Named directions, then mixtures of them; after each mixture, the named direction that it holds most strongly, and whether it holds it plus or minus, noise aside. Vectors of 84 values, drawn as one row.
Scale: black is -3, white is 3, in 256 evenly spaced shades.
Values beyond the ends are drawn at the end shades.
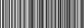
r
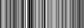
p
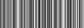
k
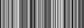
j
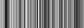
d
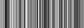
d, plus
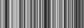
d, plus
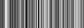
d, minus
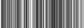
p, minus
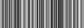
j, minus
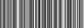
k, plus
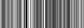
p, minus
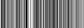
p, minus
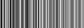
r, minus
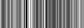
p, minus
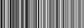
r, minus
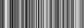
d, minus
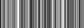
k, plus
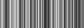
d, plus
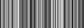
j, plus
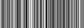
p, minus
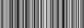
k, minus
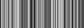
j, plus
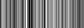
p, plus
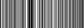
p, plus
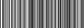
r, plus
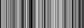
p, plus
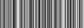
k, plus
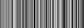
k, minus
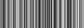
k, plus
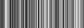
d, minus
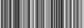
j, minus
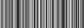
k, minus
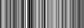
p, plus
